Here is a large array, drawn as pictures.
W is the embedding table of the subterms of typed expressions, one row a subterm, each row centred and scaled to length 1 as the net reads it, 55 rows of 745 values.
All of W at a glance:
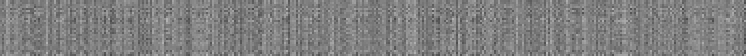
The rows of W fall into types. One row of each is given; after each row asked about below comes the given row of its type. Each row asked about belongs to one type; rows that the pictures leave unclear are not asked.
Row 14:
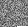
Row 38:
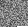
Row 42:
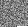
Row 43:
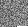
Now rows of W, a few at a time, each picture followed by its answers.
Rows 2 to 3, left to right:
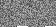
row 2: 43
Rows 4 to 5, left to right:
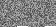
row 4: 14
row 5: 42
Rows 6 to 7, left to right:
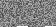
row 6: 42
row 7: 43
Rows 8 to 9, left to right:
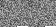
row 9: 38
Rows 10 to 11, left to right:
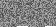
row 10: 42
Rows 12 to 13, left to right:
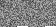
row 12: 38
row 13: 14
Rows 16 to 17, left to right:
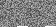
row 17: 43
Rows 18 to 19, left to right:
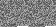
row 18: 38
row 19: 38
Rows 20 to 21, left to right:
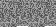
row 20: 42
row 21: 42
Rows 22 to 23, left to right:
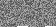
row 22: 38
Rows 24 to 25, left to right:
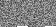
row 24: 42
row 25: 43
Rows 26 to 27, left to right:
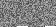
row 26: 42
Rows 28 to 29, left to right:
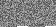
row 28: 42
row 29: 38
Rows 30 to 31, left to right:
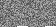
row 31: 14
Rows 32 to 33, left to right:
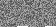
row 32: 38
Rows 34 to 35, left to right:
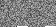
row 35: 43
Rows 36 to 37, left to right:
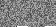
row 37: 42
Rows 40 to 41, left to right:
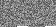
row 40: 42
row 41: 38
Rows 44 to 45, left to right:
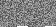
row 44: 42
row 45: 43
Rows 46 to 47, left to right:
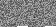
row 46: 38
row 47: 43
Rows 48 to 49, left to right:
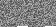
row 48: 38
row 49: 43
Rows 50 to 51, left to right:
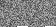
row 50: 38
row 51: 14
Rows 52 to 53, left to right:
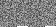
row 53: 43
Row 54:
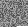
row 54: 42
